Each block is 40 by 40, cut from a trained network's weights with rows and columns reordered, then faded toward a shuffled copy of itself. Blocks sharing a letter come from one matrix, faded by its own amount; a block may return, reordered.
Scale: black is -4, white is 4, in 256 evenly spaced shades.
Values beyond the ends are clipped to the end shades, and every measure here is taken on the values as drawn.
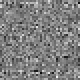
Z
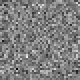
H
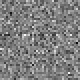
H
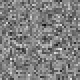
H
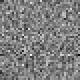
H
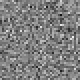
H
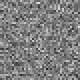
H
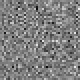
Z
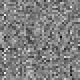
H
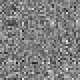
H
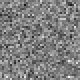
H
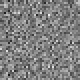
H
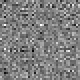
Z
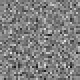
H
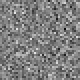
H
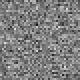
H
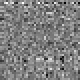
Z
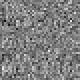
H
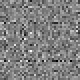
Z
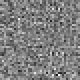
H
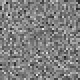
H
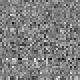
Z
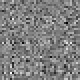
Z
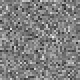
H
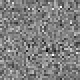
H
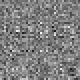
Z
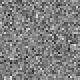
H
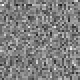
H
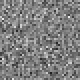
H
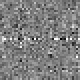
Z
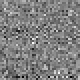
Z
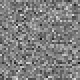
H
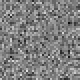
H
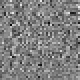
Z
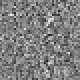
H
